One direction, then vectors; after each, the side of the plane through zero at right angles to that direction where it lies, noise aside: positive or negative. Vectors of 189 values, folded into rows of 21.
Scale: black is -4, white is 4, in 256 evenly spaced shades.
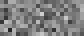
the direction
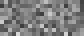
negative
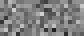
positive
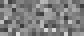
negative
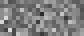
negative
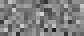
positive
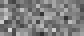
negative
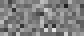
negative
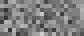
positive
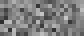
positive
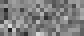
positive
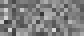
negative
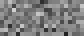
positive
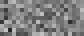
positive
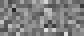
negative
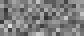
positive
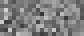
negative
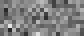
positive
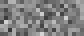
positive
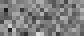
positive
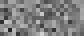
positive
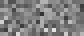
negative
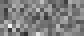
positive
